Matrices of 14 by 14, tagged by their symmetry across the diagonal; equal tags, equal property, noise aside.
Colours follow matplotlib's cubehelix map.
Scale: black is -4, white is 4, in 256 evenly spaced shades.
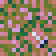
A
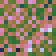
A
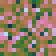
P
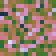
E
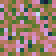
E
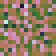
P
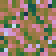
P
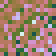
A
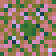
A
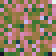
P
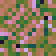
A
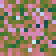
E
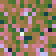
E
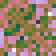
A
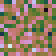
P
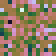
P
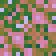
A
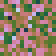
P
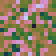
E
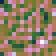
A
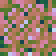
A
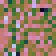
E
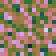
P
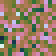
E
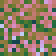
E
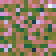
E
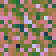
P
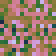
E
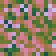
P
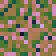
A
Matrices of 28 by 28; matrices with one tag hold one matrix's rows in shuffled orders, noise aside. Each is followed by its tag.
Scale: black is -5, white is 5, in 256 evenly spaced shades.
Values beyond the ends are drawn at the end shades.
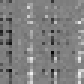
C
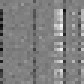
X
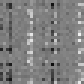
C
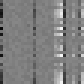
X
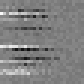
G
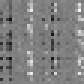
C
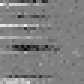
G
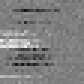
G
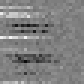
G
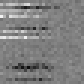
G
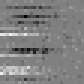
G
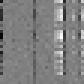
X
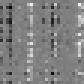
C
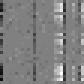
X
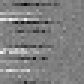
G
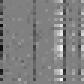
X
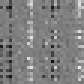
C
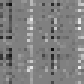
C
